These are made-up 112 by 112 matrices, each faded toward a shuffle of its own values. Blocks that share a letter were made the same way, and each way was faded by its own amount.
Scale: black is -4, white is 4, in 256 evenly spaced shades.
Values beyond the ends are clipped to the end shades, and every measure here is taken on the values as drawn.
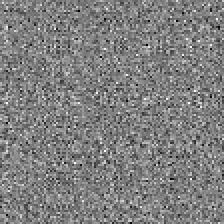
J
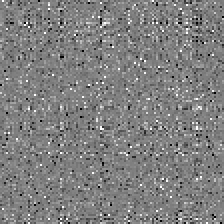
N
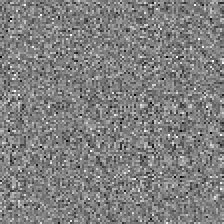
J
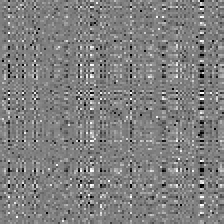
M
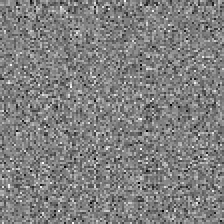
J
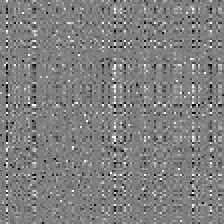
M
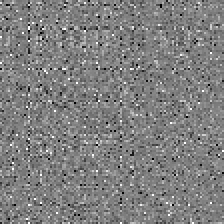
N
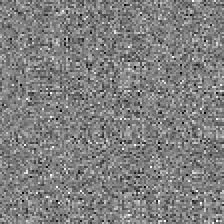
J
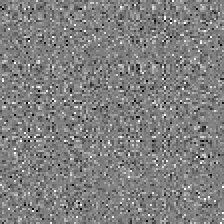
N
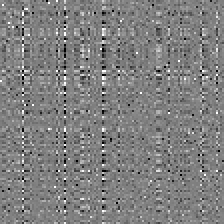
M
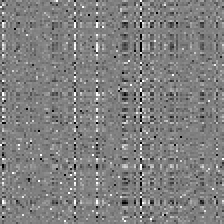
M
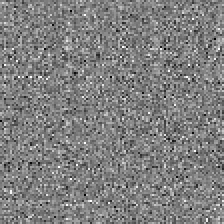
J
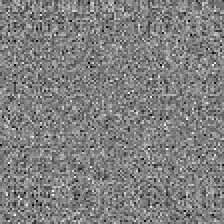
J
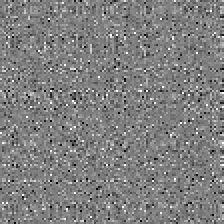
N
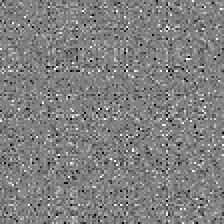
N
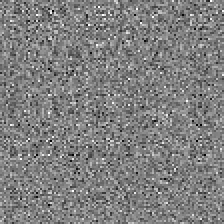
J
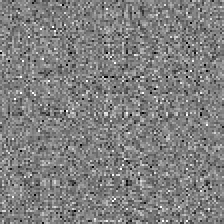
J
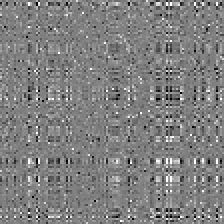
M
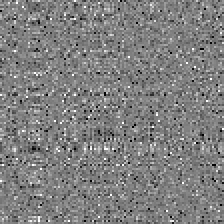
N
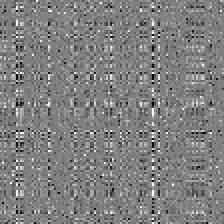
M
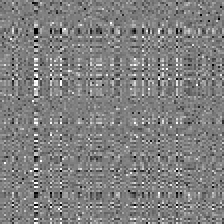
M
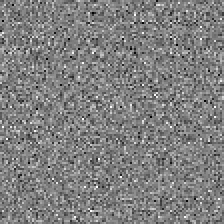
J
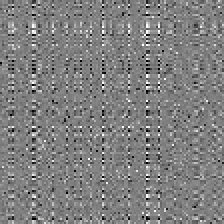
M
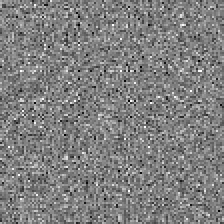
J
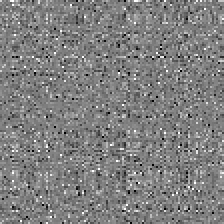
N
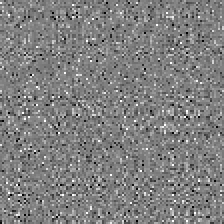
N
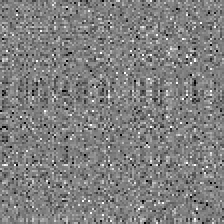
N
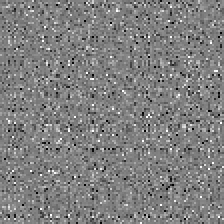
N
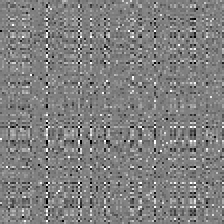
M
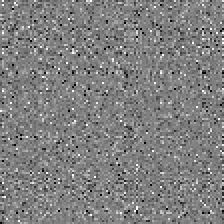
N
